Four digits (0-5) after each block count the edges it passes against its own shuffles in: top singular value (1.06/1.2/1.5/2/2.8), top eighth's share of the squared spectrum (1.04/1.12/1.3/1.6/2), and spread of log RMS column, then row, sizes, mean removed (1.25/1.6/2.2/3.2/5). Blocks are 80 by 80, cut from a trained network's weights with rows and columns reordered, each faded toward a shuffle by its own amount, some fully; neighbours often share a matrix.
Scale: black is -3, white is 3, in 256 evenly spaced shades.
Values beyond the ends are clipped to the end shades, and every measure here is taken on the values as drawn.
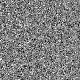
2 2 0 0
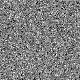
1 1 0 0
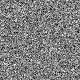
1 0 0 0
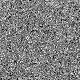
0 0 0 0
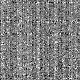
4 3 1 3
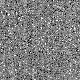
1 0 0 0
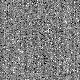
2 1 0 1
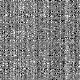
4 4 1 3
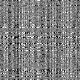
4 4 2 4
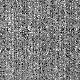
3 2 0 2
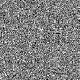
2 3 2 1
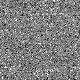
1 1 1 0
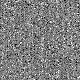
1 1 0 0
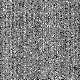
3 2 1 1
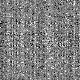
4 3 0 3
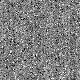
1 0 0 0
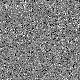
0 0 0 0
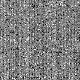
3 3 0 2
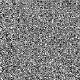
3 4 2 2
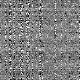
3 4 4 0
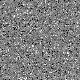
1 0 1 0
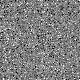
0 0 0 0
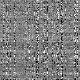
3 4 4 0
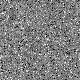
0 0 0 0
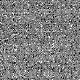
2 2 2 0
